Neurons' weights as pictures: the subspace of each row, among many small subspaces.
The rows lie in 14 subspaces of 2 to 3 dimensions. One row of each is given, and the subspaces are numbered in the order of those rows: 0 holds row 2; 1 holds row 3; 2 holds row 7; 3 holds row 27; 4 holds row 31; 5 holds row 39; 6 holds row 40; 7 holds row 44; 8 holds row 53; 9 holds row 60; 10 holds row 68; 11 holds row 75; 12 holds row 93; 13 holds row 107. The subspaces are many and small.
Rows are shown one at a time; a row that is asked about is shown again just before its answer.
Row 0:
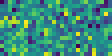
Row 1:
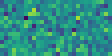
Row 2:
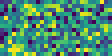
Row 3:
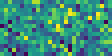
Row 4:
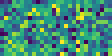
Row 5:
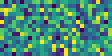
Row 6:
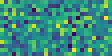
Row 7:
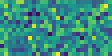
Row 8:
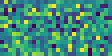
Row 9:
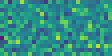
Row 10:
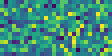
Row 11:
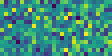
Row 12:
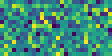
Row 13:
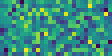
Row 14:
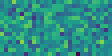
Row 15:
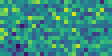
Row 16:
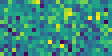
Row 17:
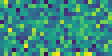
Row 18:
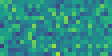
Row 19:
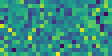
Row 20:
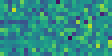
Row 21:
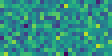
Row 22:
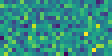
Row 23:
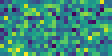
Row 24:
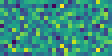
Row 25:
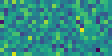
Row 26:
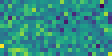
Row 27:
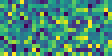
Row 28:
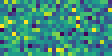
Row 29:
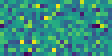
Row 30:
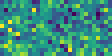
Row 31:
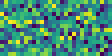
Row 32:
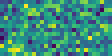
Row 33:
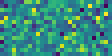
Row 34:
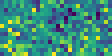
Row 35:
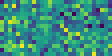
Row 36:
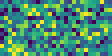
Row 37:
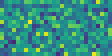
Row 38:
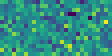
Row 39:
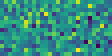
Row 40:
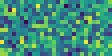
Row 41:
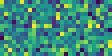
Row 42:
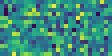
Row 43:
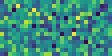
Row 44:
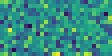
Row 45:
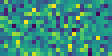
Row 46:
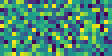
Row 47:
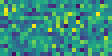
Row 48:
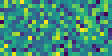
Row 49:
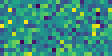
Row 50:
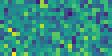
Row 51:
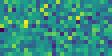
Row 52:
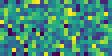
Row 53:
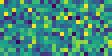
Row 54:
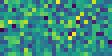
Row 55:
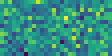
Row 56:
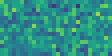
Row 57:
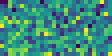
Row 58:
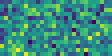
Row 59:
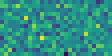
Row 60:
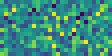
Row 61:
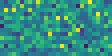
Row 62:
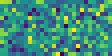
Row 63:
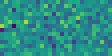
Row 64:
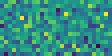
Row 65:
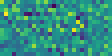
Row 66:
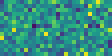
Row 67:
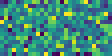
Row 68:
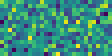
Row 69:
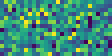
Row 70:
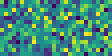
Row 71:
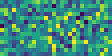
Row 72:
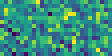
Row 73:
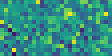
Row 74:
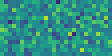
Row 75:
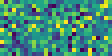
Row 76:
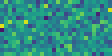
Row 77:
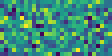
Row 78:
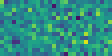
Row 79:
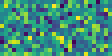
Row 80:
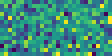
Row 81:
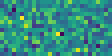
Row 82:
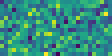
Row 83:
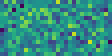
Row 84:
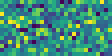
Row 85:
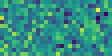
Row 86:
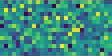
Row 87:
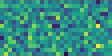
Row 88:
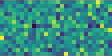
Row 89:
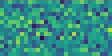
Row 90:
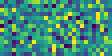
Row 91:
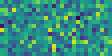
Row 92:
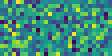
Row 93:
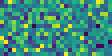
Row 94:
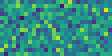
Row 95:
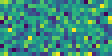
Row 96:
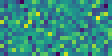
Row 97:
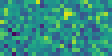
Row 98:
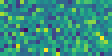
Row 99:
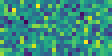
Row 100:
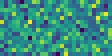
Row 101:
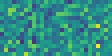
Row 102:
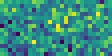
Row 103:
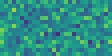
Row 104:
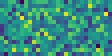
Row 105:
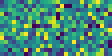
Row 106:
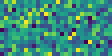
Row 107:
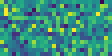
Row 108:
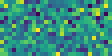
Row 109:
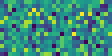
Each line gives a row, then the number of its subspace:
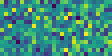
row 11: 8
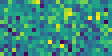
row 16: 1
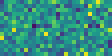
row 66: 8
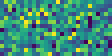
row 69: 5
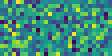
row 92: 11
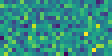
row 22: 12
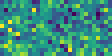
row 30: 1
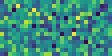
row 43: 9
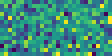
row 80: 7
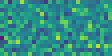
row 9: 3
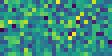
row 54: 3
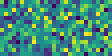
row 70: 8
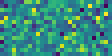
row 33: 11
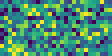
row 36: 0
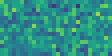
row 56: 13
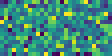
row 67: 7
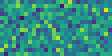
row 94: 4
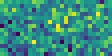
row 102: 1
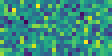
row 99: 6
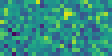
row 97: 10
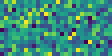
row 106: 5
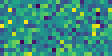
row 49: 6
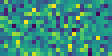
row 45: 11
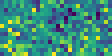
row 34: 1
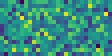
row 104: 3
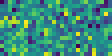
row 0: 1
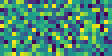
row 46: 9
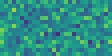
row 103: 3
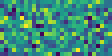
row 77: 6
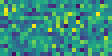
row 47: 13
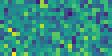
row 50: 10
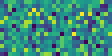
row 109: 9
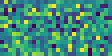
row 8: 11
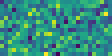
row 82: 10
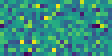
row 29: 6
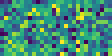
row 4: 7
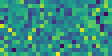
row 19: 13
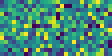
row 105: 8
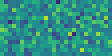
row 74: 3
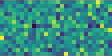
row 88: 8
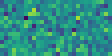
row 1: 13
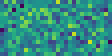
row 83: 3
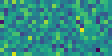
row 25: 2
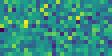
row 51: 5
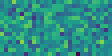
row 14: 6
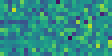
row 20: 3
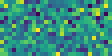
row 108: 11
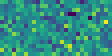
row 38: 1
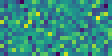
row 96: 2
